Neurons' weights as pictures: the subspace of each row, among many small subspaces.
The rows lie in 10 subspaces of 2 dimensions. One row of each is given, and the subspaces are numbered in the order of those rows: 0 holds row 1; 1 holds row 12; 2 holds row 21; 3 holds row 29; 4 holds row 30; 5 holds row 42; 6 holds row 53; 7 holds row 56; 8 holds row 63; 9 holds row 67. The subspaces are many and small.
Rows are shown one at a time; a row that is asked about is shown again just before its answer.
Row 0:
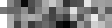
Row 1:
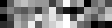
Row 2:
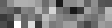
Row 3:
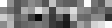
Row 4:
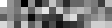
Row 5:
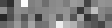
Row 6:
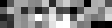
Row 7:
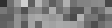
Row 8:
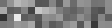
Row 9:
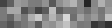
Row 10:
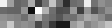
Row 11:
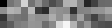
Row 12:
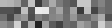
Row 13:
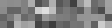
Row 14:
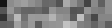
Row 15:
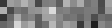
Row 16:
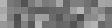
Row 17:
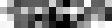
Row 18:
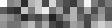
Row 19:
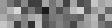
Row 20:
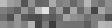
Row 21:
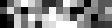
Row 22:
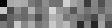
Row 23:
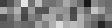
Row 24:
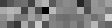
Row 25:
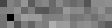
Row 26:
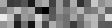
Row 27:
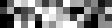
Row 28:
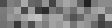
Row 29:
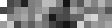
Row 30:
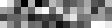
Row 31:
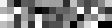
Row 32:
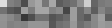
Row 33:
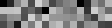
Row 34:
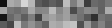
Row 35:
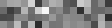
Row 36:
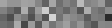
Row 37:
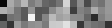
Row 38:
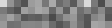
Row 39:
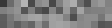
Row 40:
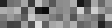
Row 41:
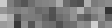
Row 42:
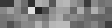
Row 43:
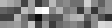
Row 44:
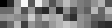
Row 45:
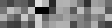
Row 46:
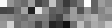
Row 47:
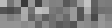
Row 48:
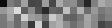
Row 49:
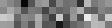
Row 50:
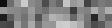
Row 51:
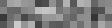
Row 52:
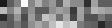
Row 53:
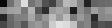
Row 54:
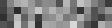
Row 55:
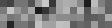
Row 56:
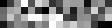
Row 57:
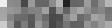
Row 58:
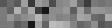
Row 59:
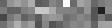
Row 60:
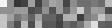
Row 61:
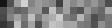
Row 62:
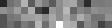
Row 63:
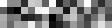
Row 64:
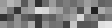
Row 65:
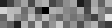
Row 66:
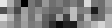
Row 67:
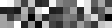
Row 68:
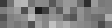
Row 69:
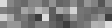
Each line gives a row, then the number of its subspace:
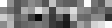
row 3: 0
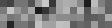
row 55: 5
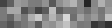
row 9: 0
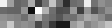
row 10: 5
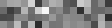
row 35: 1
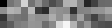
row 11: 6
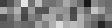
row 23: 1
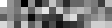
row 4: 4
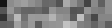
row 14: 2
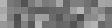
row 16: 7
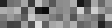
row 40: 1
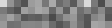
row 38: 8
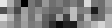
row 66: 1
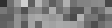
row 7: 4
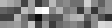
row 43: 7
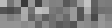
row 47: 1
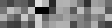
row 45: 5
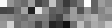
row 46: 5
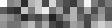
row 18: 8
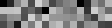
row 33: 9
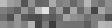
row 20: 7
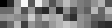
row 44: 4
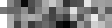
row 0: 6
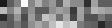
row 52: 1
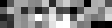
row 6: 0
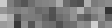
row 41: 8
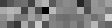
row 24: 9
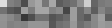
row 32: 8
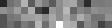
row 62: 6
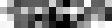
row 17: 0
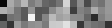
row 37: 3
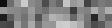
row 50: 6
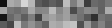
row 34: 3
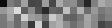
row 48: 8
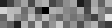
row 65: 9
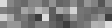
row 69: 0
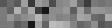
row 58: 6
